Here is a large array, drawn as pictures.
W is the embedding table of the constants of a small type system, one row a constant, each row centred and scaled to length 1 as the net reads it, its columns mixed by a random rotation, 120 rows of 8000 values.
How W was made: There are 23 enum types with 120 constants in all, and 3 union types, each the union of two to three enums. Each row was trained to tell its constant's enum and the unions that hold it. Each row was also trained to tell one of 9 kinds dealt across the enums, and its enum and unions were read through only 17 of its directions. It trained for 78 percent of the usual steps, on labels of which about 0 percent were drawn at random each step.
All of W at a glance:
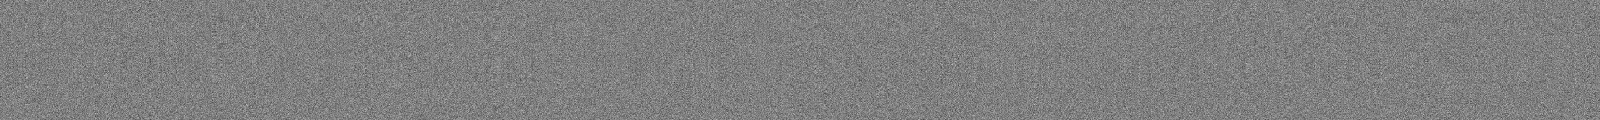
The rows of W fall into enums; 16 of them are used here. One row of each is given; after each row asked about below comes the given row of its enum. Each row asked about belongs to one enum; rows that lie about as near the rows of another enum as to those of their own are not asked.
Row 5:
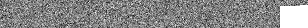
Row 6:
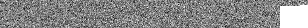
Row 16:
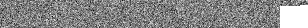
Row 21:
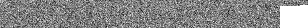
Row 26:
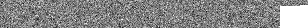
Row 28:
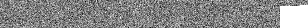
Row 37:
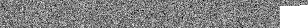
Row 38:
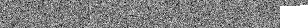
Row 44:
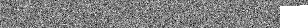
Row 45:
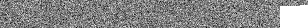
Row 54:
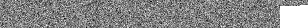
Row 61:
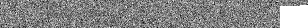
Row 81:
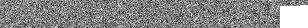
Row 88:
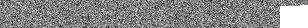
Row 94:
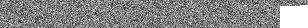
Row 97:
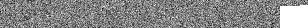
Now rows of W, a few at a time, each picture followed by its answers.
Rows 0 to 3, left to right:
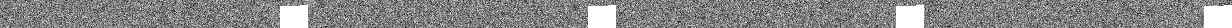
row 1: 21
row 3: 81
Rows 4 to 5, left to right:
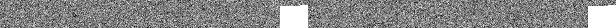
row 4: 81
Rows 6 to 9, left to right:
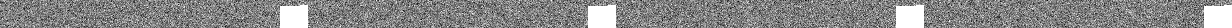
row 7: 97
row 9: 97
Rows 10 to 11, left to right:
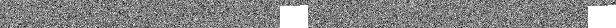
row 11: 94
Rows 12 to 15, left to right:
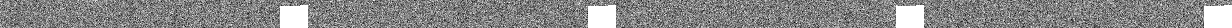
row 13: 28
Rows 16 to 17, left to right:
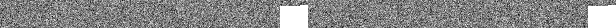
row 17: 16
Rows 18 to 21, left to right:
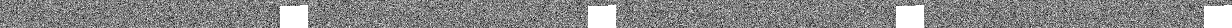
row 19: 94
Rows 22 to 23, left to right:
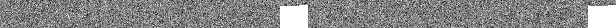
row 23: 26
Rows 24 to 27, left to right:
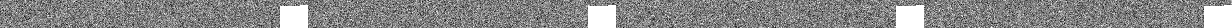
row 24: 97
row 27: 5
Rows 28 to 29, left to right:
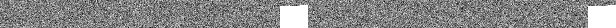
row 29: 16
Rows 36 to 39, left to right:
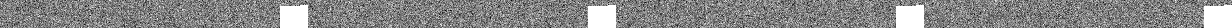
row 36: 38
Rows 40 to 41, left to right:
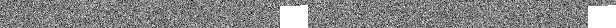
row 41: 26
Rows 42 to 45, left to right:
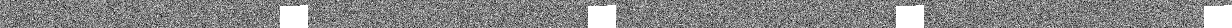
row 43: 28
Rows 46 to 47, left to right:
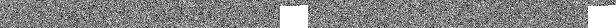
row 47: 37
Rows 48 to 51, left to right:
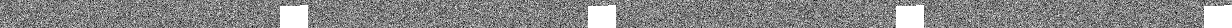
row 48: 16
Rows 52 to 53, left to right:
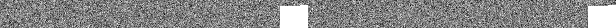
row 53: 88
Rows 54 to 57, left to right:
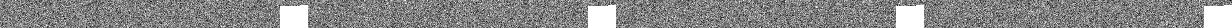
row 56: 28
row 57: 81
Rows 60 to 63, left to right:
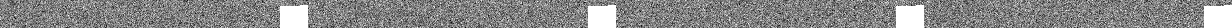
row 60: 21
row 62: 37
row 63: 94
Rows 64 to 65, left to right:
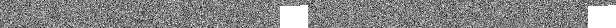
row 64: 61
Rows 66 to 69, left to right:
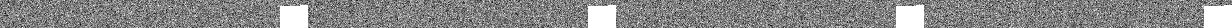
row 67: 88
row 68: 54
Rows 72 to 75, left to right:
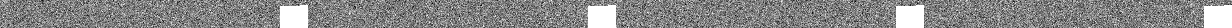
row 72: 94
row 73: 81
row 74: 54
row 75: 61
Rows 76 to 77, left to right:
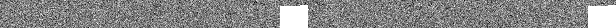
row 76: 81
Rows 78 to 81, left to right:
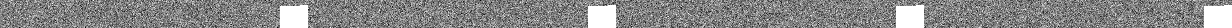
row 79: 37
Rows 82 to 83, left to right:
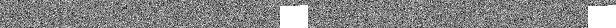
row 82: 88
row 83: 16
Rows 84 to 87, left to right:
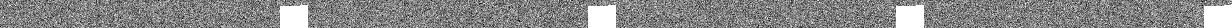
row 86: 26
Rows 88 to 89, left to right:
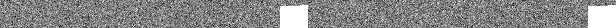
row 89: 44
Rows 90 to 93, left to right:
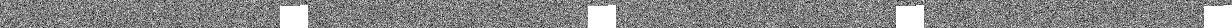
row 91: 38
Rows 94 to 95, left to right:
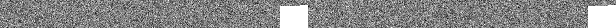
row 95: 26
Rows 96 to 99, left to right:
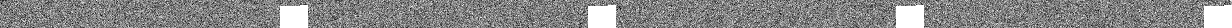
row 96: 45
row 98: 37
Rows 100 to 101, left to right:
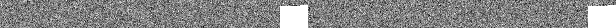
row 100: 28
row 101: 37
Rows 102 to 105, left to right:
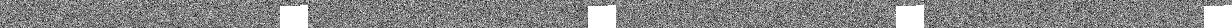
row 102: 97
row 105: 45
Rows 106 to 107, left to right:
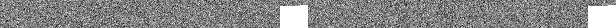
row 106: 26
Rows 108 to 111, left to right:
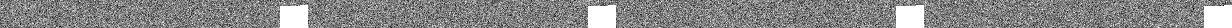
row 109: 54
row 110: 88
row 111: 54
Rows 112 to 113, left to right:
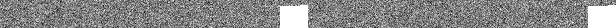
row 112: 45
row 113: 61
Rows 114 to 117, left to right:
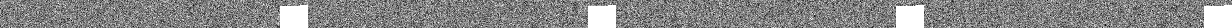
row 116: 16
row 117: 28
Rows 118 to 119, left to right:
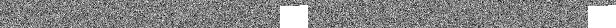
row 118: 97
